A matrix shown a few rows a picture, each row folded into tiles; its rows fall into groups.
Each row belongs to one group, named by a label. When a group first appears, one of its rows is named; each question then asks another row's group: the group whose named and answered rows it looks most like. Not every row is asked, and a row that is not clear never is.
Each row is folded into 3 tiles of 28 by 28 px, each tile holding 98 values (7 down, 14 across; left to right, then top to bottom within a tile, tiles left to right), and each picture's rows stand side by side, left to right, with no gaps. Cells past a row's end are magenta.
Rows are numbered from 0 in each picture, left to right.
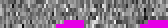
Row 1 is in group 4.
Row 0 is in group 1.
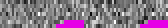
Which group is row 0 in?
4
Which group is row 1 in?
4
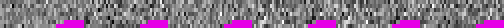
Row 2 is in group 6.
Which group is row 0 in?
1
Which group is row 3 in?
4
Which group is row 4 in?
4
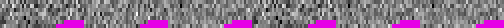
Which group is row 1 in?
6
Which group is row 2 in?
1
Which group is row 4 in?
1
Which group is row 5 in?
1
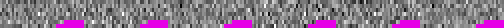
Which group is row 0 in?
4
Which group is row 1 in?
4
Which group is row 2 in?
1
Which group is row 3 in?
6
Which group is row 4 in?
4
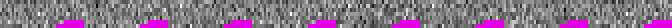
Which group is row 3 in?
4
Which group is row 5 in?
6
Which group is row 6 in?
4
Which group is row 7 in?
4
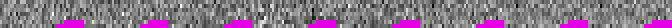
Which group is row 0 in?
6
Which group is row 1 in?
4
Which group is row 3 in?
4
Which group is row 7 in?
1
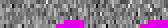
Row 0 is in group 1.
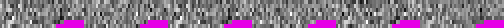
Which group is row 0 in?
4
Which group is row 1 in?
6
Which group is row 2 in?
4
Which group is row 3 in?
4
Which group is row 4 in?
4
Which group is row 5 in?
4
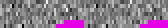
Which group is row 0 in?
1
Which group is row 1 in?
1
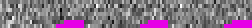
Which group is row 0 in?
4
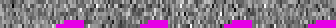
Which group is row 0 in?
1
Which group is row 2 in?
6
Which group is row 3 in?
6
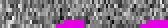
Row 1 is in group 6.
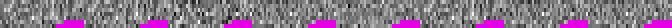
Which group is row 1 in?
6
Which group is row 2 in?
4
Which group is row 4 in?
1
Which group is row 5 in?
6
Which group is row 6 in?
4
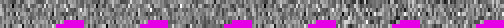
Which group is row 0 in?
1
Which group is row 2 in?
6
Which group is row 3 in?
1
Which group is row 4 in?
4
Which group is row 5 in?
4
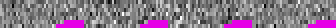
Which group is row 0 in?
1
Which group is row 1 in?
4
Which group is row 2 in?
4
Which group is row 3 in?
1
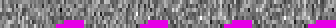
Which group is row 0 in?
4
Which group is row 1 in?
6
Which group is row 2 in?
6
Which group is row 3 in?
6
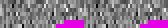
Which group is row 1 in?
1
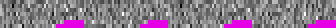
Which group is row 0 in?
1
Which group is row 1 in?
4
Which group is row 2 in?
1
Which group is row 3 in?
6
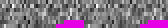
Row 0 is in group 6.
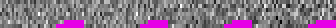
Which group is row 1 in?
6
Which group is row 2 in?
6
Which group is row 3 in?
6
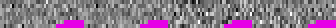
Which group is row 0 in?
1
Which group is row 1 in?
1
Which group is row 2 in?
4
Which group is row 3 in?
4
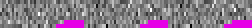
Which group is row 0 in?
4
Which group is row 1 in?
1
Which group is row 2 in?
1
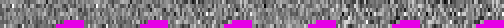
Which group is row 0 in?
6
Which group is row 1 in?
6
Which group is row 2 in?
4
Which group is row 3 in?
1
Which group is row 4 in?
4
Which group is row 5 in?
4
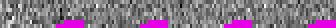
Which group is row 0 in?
4
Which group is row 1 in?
6
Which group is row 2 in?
1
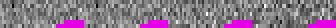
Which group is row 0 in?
1
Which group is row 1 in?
1
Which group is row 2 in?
4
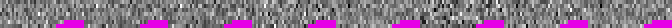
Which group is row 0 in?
4
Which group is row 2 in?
6
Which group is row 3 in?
6
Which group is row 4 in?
1
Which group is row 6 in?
1
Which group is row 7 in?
1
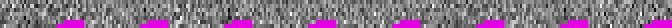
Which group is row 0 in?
6
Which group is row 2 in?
4
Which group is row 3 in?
4
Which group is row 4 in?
4
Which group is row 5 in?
6
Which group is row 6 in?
4
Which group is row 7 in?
6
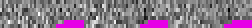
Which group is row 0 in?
4
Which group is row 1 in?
4
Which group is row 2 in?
4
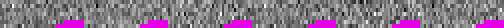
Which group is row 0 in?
6
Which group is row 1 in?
1
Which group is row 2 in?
6
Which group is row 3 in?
6
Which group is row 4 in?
4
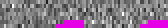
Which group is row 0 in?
6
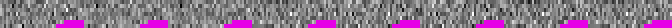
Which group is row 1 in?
1
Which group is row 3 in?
4
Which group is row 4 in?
6
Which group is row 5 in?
6
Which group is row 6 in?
4
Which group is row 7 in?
4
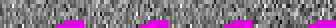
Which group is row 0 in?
6
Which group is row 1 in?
6
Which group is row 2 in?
6
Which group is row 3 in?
6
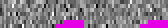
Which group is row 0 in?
6
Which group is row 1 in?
1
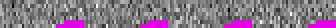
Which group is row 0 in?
1
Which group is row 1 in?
6
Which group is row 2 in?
4
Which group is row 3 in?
4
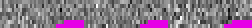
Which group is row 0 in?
4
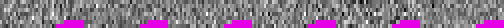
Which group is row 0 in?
6
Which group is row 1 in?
6
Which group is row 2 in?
4
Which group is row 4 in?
4
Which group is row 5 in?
1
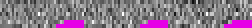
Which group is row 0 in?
4
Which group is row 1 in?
4
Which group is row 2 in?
4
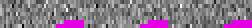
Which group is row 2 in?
6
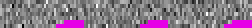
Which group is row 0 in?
1
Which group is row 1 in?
6
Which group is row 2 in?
4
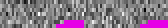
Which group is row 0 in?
4
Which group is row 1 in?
4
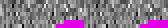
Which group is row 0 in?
1
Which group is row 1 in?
1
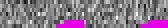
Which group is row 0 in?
4
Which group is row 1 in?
6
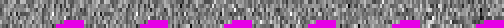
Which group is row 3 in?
4
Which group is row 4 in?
1
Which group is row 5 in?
4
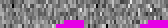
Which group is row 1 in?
1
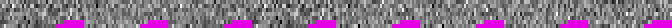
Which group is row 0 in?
6
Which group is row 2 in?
6
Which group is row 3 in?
6
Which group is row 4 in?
1
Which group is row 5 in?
1
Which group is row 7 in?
4
